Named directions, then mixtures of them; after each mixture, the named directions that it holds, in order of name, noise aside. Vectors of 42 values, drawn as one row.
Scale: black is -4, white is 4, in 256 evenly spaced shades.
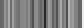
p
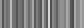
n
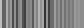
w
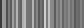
w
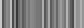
n, w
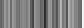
p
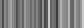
n, p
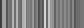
w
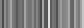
n, p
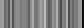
p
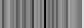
p, w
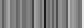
p, w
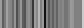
p, w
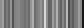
p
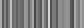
n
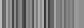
w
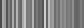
w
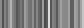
n, p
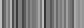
n, w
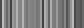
n, w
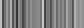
n, w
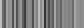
w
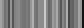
p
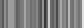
n, p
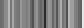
p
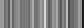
p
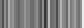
n, p
